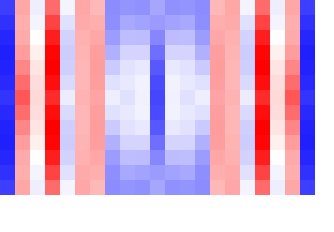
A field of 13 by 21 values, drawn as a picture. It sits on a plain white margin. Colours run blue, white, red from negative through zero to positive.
Slope: none. Grain: streaks running down. Mirror symmetry: left to right and top to bottom.
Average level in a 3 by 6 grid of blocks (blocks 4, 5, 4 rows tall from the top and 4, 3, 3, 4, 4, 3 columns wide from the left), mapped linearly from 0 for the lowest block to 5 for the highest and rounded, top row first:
340051 / 442152 / 340051
